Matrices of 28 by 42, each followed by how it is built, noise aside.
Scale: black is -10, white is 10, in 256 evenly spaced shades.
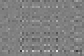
low rank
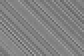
Toeplitz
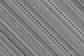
Toeplitz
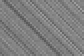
Toeplitz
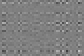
low rank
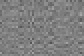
low rank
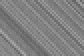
Toeplitz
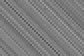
Toeplitz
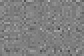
low rank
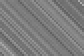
Toeplitz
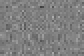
low rank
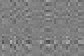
low rank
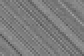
Toeplitz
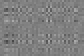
low rank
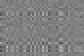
low rank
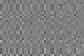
low rank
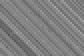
Toeplitz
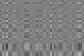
low rank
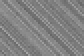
Toeplitz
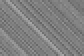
Toeplitz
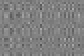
low rank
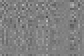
low rank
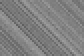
Toeplitz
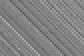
Toeplitz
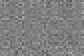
low rank
